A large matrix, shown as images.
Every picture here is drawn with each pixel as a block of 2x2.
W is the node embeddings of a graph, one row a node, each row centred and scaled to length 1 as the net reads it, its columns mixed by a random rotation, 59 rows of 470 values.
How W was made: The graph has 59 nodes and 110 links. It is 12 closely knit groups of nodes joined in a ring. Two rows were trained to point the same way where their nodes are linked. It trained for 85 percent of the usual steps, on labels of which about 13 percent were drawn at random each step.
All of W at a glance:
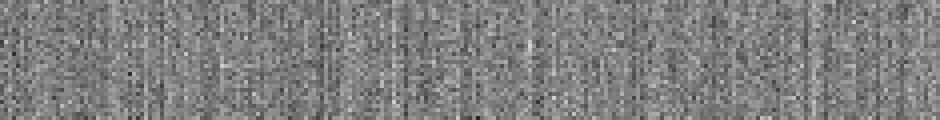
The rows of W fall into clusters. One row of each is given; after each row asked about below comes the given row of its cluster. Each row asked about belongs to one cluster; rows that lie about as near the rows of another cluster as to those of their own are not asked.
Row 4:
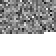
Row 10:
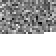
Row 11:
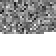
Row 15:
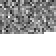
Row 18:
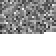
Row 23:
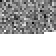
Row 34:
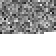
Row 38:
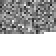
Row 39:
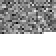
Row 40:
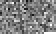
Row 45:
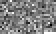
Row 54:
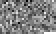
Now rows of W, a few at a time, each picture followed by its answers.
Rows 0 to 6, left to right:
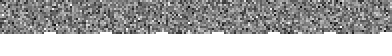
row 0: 23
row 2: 38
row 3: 34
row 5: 34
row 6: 4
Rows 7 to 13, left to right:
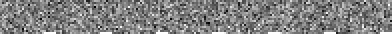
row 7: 40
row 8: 39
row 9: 4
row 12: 11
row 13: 15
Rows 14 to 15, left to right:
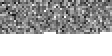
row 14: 39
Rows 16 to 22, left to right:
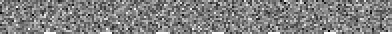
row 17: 10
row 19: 40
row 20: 23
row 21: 4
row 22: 23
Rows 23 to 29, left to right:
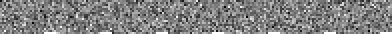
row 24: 11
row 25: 34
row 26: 15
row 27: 45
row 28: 38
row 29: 54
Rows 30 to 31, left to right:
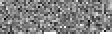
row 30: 34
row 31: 4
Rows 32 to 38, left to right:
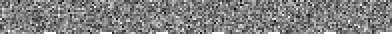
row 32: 54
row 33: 54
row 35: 38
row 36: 10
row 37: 15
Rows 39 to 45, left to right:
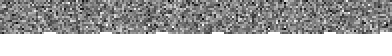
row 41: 54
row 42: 11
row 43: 15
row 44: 4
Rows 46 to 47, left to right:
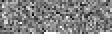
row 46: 18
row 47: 11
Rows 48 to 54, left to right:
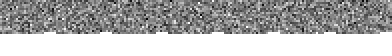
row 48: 10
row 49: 10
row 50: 23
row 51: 18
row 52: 38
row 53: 40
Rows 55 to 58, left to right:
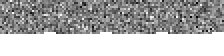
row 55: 45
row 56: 38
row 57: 39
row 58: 15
